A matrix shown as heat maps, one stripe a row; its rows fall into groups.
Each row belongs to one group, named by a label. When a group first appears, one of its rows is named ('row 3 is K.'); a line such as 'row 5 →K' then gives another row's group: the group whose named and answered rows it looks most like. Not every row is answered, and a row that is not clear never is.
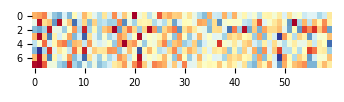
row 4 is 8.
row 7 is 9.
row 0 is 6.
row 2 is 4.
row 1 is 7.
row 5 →4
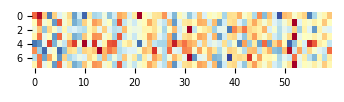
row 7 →7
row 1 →7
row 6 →6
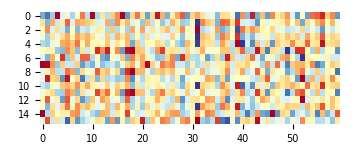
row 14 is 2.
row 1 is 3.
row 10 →3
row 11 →8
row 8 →8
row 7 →9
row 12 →7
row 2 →6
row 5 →8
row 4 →3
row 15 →6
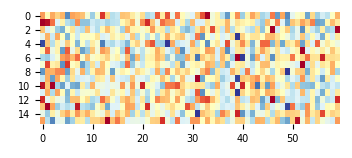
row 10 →6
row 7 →7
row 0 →2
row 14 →3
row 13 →9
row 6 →3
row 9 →6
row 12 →2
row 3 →6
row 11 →6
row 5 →7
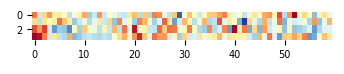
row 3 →9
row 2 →6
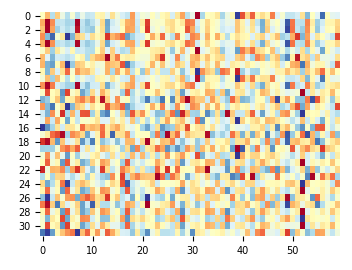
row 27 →9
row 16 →4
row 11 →7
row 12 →4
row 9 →6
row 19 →3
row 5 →6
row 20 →6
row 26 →4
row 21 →7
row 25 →7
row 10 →9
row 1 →9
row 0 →6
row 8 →3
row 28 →7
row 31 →4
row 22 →2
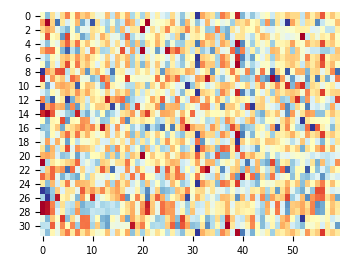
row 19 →3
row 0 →3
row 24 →3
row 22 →2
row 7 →3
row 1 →9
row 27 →9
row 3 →7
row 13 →2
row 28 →9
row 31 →3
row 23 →6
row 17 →3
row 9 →2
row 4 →3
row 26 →4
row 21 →2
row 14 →9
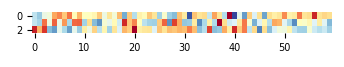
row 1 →8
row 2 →6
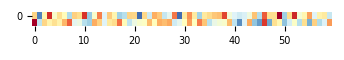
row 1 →2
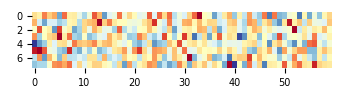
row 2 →7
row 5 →9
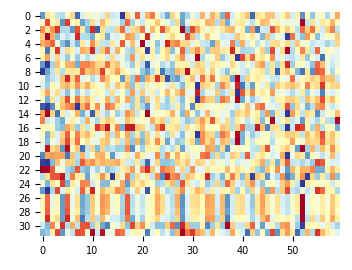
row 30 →8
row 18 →3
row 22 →9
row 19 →7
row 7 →4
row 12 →3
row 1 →7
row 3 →9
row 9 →3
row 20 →2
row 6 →6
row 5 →4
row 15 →2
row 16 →8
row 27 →7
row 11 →6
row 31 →4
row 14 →9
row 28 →7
